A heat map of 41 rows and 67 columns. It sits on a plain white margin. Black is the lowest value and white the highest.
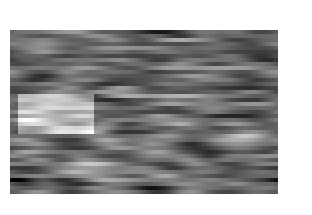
Mirror symmetry: none. Grain: streaks across. Ninth with the highest average: middle left. Odd patch: higher, in the middle left.
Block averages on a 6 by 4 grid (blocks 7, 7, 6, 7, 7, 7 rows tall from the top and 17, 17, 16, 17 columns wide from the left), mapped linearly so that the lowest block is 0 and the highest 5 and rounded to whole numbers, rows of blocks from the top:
1100
1111
4221
5211
1211
0210
